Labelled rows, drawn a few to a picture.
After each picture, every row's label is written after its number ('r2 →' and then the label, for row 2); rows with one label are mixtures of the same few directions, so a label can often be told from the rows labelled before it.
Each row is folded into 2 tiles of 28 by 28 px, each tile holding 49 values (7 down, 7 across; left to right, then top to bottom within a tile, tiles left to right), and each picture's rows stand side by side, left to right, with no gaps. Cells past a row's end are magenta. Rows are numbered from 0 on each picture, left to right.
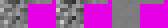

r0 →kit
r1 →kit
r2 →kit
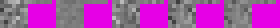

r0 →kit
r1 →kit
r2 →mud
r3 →mud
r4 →mud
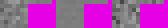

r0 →kit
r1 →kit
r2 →mud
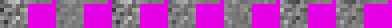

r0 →kit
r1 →kit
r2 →kit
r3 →kit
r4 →mud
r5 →kit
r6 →kit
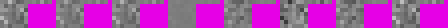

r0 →mud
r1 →mud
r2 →mud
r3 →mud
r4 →kit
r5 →mud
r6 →kit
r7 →mud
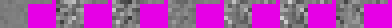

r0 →mud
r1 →kit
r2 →kit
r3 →kit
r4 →mud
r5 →mud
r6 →mud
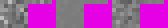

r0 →mud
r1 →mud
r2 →kit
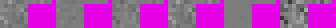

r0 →mud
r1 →kit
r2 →mud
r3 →mud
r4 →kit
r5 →mud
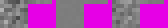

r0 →kit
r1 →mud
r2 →kit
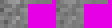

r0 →kit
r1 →kit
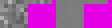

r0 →mud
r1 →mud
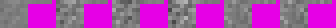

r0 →kit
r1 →kit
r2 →kit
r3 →kit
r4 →mud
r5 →mud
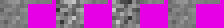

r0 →kit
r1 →kit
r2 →kit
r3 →kit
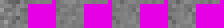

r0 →kit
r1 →kit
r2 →mud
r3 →mud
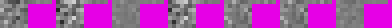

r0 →kit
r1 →kit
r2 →mud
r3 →kit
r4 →mud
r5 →mud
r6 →kit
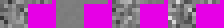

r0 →mud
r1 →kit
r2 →kit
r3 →mud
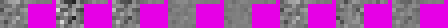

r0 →kit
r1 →kit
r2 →kit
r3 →kit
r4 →mud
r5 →kit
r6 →mud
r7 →kit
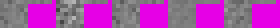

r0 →mud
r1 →kit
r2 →mud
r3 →kit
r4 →kit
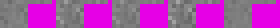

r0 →mud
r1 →mud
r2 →mud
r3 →mud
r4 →mud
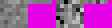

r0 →kit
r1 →mud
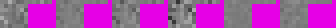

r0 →mud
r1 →mud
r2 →mud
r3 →mud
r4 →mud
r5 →kit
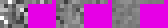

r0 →mud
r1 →mud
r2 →kit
